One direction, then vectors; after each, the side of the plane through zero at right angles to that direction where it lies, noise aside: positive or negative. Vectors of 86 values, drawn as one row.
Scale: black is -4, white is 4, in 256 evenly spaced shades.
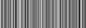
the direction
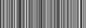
negative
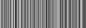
positive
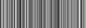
negative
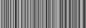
positive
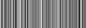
positive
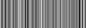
positive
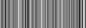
positive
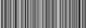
positive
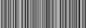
positive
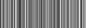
negative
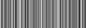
positive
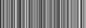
negative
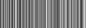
negative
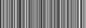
negative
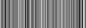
positive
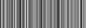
negative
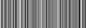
positive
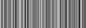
positive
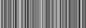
positive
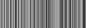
positive
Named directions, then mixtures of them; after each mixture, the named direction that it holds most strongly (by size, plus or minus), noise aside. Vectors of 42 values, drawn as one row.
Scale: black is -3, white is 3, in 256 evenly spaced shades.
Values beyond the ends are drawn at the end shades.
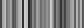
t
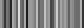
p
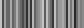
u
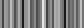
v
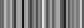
v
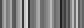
t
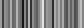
u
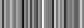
v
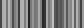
v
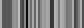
p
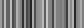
u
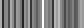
v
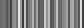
p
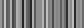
u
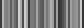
t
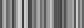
t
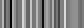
v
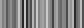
u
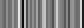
p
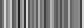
p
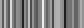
v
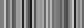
t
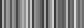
u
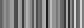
v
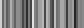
u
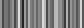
v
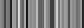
p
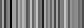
p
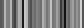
t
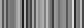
u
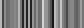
u
